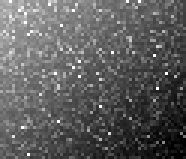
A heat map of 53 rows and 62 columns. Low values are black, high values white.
Mirror symmetry: none. Ninth with the lowest average: bottom right. Ninth with the highest average: top left. Slope: up to the top left.
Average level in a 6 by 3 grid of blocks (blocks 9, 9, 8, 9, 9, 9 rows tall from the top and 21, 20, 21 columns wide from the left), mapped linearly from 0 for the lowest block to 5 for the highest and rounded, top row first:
543
432
432
321
321
210
